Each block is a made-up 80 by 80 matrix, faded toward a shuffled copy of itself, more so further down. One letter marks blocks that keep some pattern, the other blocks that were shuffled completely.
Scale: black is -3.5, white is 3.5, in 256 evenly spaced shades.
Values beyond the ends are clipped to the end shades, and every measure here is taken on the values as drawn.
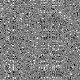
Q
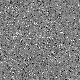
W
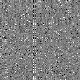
Q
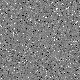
W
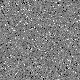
W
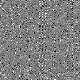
Q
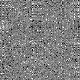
Q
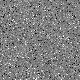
W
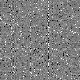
Q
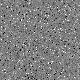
W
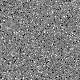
W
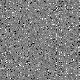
Q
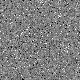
W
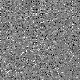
Q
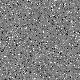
W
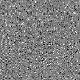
Q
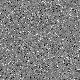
W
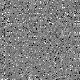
Q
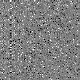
Q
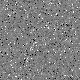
W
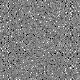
Q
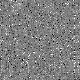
Q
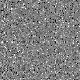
Q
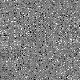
Q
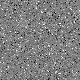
W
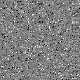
Q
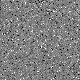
W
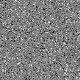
Q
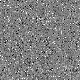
Q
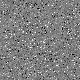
W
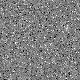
W
